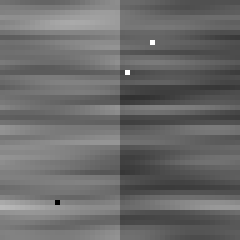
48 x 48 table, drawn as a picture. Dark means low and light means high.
Lone odd cells: 3, 2 higher and 1 lower than their neighbours. Seam: vertical, 50% of the way across, the left part higher. Grain: streaks across.
